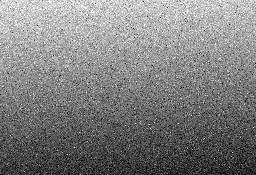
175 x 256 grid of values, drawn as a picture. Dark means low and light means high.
Odd rows or columns: none. Slope: up to the top. Stripes: none.
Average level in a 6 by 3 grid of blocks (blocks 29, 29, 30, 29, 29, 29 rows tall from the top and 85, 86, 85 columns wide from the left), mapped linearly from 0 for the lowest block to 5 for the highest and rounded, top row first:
555 / 444 / 333 / 222 / 111 / 000
